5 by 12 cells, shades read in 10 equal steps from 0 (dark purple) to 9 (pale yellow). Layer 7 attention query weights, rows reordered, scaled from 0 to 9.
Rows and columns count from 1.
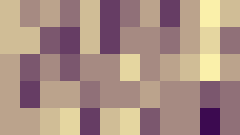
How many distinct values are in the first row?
6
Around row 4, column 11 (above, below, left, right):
9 0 5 4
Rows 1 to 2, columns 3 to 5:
6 4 7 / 3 2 7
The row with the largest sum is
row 3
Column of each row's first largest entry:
11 11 11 1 4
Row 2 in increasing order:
2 2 3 4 4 5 5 6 7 7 7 8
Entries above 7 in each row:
1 1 2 0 2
